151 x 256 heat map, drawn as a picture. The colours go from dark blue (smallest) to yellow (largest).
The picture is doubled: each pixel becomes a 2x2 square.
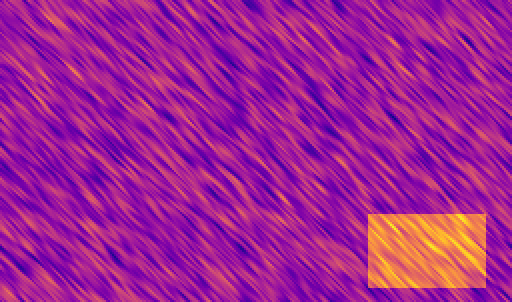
The values are skewed, with a long tail toward high values. In the bottom right lies a patch that is higher than the rest. The bottom right is the ninth with the highest average. Neither half mirrors the other.
